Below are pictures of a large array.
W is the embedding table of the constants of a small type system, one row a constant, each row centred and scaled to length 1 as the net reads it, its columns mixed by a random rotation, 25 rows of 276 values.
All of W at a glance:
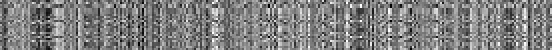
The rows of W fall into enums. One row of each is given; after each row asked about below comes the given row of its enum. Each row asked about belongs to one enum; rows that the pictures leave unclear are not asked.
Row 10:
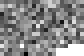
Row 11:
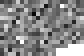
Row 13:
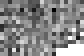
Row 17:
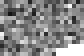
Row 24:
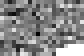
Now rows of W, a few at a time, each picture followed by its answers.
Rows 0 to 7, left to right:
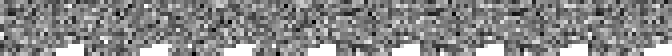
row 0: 17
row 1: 11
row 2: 10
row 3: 10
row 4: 24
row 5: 24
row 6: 24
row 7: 17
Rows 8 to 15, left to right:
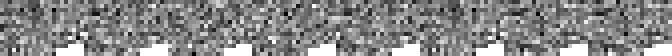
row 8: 13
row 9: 17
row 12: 17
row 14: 24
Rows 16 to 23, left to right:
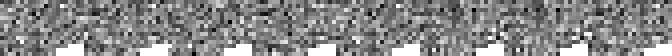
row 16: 11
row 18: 10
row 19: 24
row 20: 11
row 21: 13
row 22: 13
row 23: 17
